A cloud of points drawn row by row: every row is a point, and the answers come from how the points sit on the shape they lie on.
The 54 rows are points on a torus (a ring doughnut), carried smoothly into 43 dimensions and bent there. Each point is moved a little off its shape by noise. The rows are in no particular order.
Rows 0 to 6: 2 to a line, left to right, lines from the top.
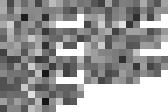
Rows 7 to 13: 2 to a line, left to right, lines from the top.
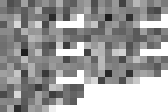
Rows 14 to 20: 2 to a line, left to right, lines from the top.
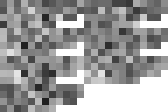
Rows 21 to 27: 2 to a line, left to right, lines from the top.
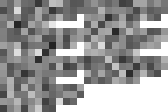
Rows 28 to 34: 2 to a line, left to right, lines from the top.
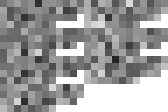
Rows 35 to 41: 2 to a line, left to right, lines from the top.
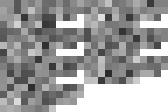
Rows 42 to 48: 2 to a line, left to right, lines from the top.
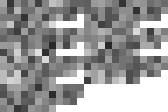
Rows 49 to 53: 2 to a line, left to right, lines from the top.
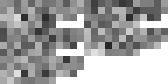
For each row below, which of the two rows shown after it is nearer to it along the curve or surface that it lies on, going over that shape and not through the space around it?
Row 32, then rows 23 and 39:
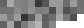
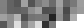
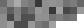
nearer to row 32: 39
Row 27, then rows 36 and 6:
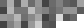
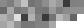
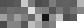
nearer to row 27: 6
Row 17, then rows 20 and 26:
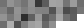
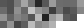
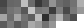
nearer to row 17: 26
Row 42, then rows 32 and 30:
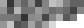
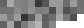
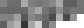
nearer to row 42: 32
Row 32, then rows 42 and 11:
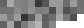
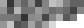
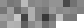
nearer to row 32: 42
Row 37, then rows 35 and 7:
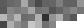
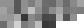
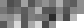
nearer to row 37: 7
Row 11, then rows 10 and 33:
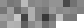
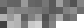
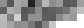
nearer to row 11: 33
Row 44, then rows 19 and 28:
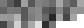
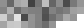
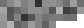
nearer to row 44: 19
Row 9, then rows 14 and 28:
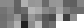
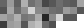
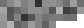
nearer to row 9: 14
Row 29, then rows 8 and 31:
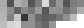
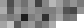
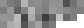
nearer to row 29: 31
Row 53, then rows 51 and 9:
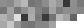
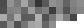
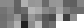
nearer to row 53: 9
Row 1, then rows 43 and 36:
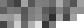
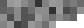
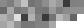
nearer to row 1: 36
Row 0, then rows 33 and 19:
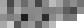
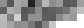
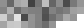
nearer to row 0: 33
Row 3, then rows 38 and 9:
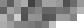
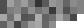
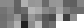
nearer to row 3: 9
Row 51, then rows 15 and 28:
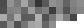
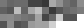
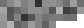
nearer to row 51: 28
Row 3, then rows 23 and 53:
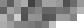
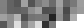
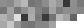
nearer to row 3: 53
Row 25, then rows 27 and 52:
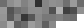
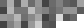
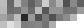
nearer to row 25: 27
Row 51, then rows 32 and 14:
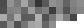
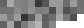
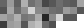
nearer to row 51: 32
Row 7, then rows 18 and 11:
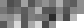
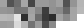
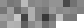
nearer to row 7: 11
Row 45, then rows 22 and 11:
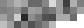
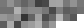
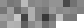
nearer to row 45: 11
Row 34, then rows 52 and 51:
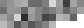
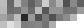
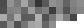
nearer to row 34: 52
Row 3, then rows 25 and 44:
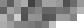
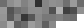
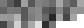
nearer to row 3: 25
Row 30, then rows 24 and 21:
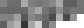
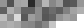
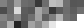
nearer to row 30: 24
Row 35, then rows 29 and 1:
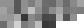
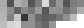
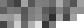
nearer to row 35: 1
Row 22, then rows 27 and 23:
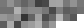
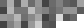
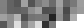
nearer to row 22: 27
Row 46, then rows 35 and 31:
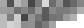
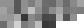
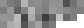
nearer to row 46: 31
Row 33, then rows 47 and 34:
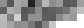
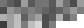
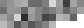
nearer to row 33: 34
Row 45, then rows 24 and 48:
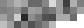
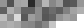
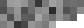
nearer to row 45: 24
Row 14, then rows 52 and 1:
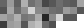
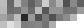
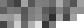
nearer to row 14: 1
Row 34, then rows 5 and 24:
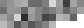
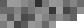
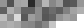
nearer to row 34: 24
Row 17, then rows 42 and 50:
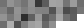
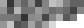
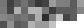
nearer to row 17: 42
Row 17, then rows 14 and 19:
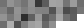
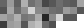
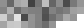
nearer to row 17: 14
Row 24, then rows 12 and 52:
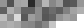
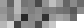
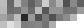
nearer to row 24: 52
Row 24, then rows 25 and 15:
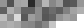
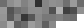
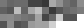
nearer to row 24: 25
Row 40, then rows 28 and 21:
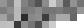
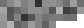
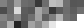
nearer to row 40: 28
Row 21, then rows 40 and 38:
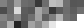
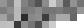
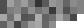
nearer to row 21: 38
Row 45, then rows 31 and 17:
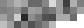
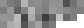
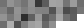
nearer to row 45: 31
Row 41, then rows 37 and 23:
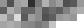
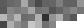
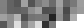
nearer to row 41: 23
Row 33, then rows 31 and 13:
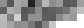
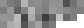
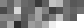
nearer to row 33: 31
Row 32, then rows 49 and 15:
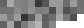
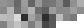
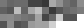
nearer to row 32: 15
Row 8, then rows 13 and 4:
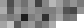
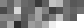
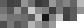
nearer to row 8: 13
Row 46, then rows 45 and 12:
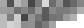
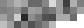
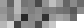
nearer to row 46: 45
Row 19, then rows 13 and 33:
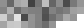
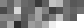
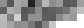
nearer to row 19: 33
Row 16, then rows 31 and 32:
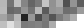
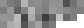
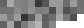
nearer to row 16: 31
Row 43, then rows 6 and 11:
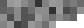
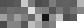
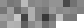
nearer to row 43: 6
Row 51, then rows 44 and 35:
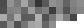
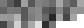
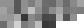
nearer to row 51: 44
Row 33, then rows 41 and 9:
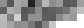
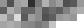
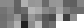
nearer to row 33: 41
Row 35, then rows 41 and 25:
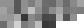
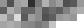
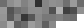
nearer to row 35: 41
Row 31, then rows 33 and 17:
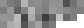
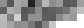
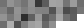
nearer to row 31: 33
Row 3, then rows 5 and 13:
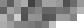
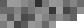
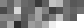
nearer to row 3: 5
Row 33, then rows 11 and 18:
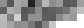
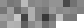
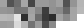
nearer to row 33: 11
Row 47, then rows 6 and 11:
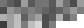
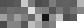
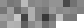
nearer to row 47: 6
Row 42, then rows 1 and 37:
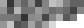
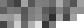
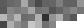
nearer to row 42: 37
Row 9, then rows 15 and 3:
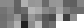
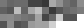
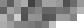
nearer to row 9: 3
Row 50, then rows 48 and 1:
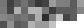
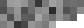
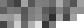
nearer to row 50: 48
